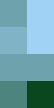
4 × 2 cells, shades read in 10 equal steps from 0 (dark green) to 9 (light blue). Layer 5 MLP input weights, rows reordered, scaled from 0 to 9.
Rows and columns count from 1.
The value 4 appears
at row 4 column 1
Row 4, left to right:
4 0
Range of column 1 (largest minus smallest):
3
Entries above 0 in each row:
2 2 2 1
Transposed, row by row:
6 7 6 4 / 9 9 6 0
